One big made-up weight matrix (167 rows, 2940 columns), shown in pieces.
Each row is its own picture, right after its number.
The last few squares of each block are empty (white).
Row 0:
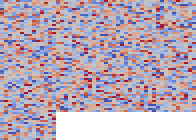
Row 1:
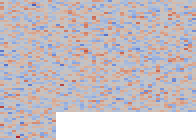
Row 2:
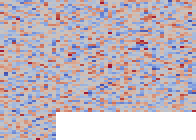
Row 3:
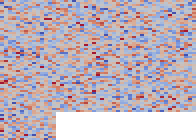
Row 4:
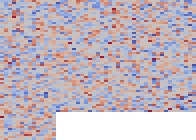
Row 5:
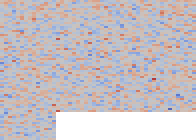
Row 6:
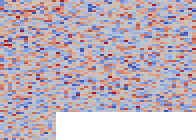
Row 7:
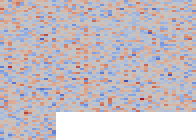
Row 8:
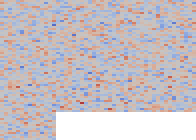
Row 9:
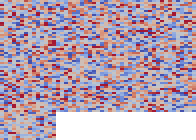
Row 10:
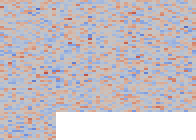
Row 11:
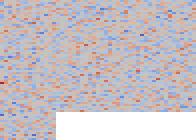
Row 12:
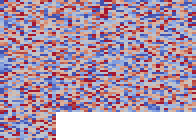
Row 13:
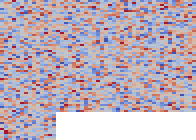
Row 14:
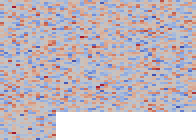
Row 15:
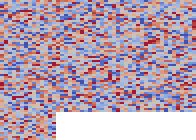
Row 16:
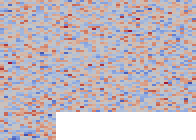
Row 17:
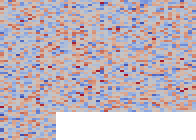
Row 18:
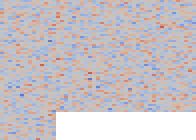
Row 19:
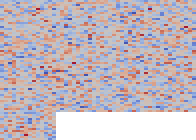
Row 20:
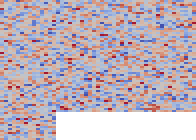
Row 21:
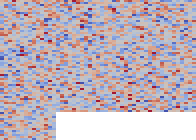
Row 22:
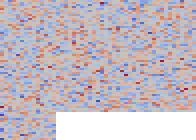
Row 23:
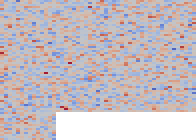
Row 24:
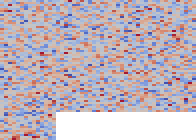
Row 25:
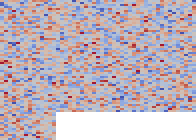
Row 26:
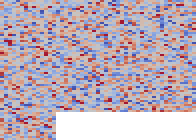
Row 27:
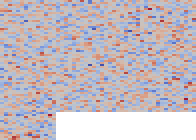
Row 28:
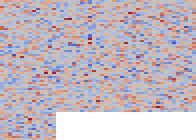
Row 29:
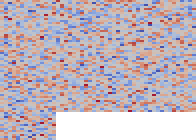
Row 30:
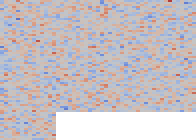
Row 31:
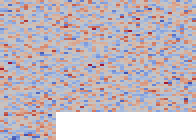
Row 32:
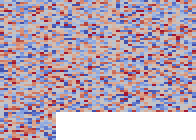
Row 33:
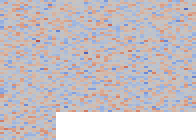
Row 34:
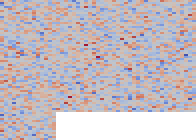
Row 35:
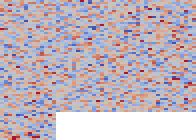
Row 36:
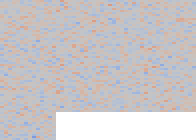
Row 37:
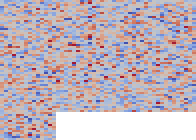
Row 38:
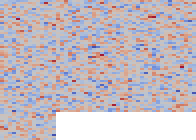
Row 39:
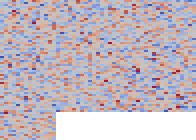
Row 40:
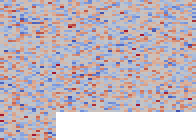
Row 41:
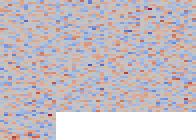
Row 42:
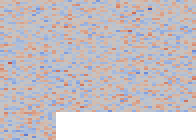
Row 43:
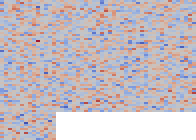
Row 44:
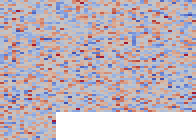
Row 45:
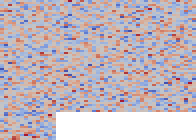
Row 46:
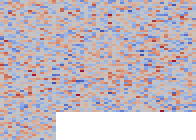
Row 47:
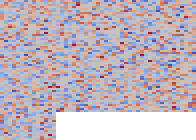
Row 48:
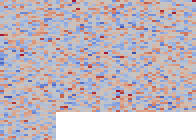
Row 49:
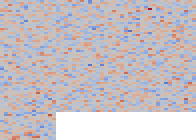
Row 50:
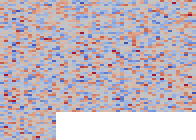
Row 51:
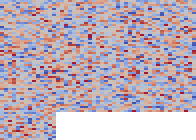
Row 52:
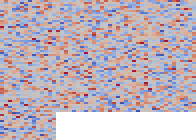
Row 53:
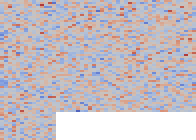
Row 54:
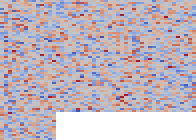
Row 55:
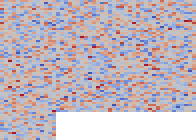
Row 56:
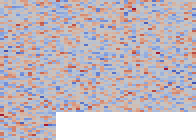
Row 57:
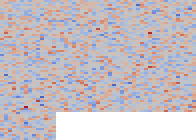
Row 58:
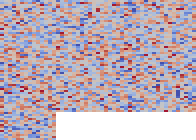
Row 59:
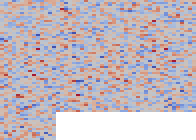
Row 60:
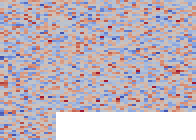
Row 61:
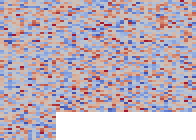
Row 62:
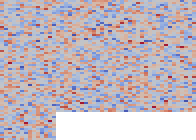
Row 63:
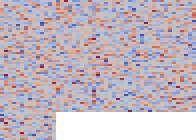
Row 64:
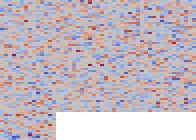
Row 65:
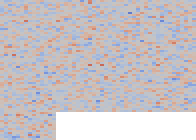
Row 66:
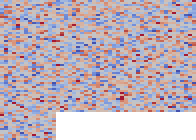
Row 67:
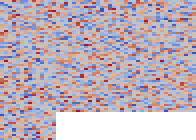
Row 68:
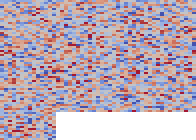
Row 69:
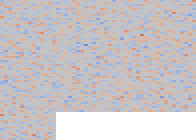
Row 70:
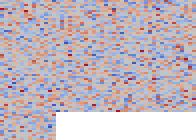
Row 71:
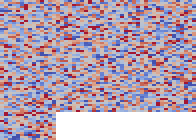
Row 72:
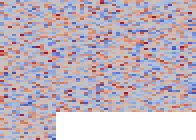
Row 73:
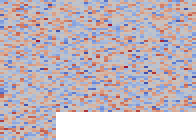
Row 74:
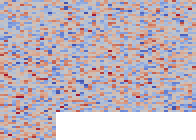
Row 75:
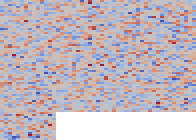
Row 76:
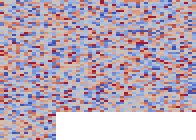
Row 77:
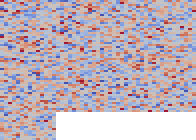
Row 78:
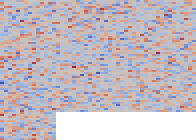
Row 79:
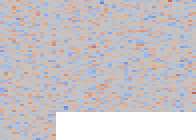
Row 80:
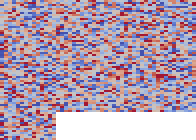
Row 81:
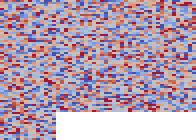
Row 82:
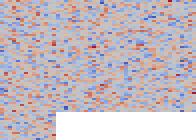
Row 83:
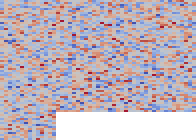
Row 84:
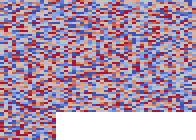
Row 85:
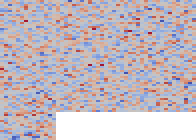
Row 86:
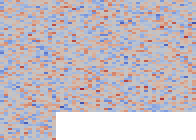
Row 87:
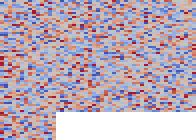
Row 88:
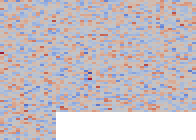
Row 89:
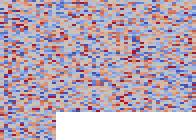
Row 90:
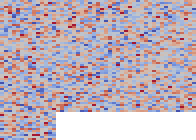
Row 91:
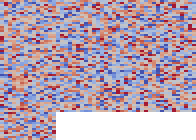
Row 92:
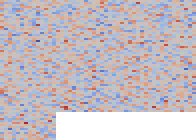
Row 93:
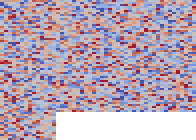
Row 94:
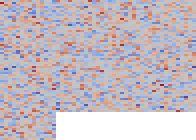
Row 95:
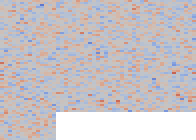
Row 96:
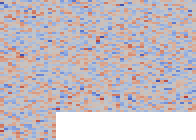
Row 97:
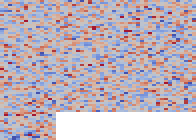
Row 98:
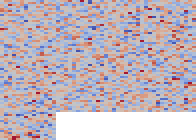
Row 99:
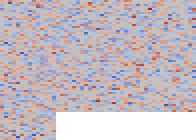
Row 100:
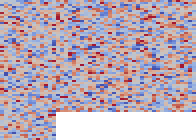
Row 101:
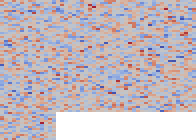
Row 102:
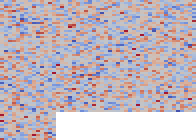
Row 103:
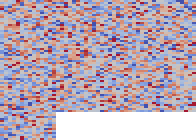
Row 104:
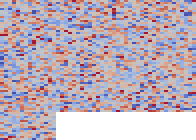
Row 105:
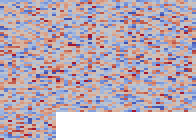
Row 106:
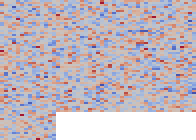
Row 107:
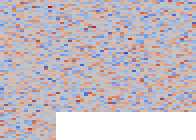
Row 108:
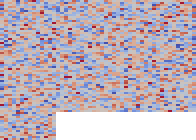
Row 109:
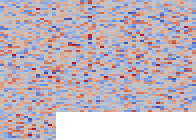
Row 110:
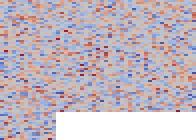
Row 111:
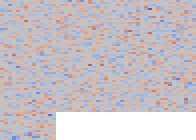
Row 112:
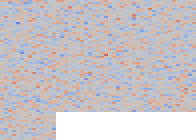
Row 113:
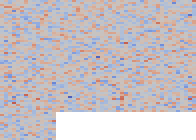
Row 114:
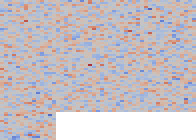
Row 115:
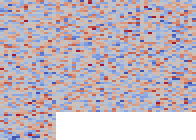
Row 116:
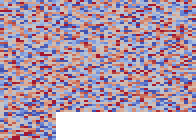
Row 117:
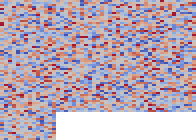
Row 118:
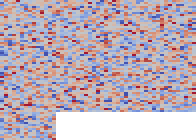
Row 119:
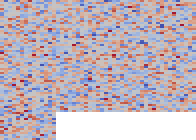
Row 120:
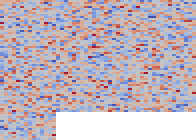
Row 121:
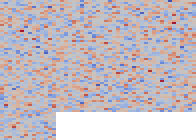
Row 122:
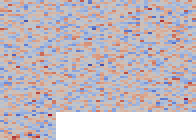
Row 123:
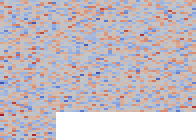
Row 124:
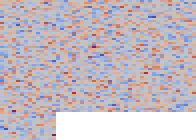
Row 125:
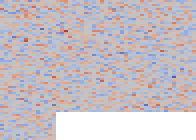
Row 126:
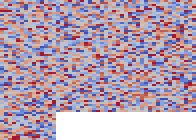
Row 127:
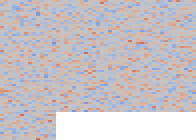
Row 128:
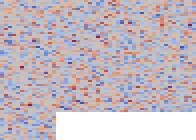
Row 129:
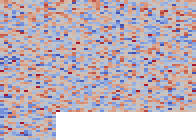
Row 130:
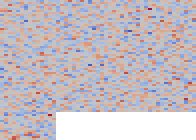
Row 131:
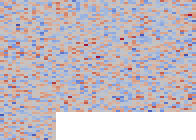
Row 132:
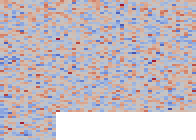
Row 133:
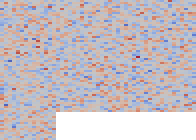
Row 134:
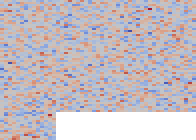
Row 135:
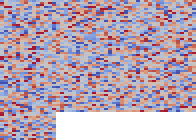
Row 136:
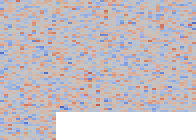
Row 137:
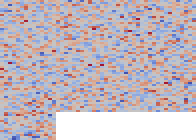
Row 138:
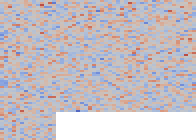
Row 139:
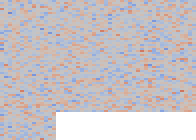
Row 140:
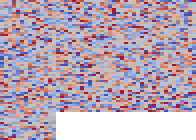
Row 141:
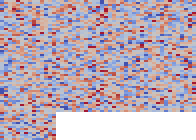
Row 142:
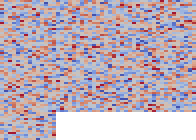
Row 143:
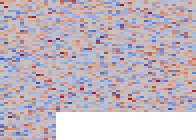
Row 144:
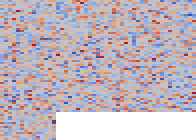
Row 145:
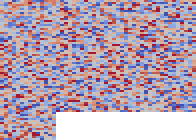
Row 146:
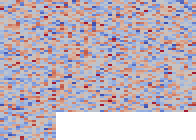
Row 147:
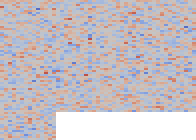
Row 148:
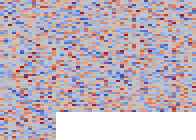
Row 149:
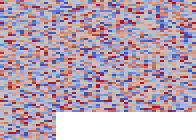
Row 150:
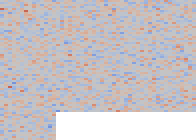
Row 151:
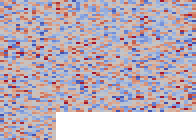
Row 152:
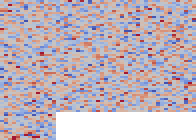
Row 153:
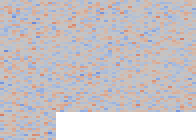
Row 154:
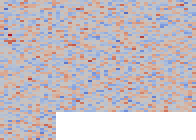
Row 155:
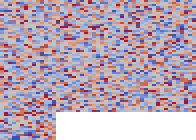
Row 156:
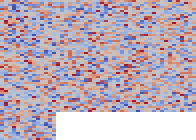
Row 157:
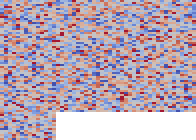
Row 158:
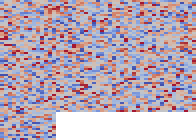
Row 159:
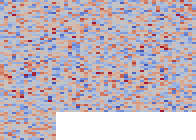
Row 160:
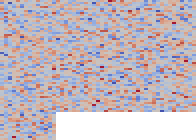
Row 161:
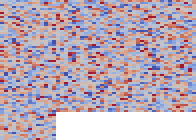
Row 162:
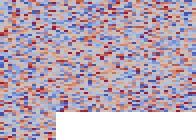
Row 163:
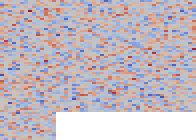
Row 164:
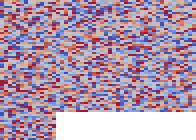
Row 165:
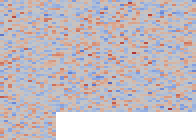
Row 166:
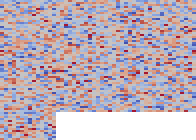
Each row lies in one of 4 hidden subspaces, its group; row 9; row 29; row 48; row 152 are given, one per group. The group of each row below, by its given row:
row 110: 48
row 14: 9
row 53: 48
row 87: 48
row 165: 48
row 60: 48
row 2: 9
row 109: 152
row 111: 152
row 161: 9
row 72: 9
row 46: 29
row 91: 29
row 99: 29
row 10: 152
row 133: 9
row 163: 29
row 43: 9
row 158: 29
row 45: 152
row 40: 48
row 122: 152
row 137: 152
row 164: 48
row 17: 29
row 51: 152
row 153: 48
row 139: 29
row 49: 152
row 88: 9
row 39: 48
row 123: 48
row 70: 29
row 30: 9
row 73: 9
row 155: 152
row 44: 48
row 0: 9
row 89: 48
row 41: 152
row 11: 48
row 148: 29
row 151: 48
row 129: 48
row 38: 9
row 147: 152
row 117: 9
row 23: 9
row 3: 48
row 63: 48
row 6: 29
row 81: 9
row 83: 9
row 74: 29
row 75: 152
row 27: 152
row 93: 48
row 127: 9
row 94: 48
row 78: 48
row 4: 48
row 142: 9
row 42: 152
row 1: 29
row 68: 152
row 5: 48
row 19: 152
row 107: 9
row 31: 152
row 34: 48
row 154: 9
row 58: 48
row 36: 29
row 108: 29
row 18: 9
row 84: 48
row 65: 152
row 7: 29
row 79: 9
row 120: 9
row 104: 48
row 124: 9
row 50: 48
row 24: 152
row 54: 48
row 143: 48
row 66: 48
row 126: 152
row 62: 9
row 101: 29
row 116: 152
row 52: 9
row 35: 152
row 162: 48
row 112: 29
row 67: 48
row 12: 9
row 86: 9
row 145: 29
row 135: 48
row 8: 9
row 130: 152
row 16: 152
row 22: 29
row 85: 152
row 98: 152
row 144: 48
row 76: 9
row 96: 48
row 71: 152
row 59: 29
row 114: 152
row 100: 9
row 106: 9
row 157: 48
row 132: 48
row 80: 29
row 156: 9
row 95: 48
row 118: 9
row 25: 48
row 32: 152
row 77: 29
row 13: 29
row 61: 9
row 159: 29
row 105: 152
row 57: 29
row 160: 29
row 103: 29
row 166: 152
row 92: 9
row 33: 9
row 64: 152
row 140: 48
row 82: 9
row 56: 48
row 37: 152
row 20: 9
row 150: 29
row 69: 48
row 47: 29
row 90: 48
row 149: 9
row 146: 29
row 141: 9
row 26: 9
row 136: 9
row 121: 9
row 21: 48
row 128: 9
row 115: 152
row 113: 48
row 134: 152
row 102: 48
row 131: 48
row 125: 29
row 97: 152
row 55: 9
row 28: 152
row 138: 48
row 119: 9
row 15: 29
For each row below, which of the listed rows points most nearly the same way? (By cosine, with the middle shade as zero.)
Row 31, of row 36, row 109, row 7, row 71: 71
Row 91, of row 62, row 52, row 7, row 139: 139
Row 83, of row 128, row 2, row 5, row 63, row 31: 128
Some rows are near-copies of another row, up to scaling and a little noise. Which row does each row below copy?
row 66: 157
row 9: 14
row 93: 25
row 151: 131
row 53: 138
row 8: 149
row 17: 22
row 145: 59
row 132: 129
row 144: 44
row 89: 54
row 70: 150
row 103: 146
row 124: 120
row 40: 102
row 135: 123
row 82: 79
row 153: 90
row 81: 88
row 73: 33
